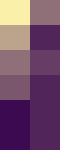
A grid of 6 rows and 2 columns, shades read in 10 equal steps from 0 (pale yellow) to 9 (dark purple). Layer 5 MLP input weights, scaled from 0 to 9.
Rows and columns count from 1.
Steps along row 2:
up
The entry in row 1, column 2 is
5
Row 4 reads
6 8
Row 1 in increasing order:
0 5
